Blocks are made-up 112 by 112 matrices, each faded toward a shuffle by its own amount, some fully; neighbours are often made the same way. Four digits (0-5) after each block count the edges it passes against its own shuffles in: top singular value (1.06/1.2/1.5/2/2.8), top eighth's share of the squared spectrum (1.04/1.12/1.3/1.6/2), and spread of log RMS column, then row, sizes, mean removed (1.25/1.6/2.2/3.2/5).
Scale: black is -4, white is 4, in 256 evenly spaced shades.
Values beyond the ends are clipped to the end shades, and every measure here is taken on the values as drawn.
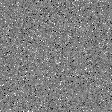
2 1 0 0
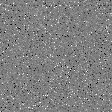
2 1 0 0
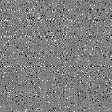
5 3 2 2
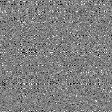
4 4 2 3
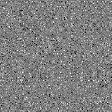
4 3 1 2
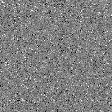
3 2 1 2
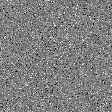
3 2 0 1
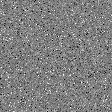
1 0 0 0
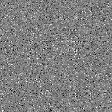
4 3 1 2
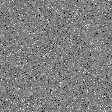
1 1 0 0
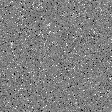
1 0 0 0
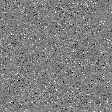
2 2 0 1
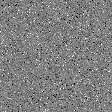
1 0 0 0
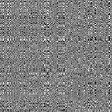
5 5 4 3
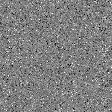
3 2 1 0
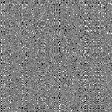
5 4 3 2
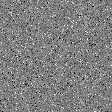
1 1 0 0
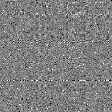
4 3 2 3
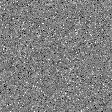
2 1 0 0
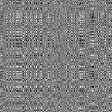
5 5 4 4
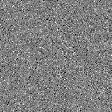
4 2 1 1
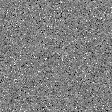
3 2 0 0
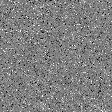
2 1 0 0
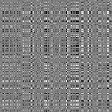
5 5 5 4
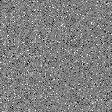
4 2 1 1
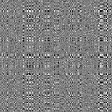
5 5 4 4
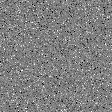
0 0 0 0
